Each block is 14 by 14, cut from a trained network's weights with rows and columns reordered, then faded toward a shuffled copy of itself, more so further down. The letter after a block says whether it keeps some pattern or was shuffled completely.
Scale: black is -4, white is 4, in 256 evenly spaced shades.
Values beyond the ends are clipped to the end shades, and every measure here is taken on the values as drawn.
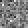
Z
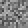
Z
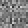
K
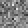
Z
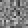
K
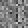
K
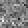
Z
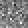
Z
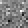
Z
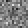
Z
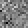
Z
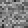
Z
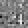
K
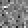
Z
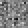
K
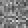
K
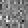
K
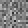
K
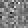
K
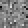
Z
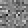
K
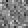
Z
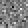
Z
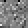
Z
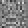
K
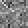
Z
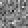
Z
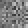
K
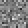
Z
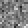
Z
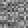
K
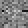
K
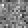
Z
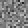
Z
